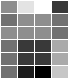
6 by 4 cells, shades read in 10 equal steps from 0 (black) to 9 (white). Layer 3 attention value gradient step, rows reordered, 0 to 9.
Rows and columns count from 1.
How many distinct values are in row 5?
3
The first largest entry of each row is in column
3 2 1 4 4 4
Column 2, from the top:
8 5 5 2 2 1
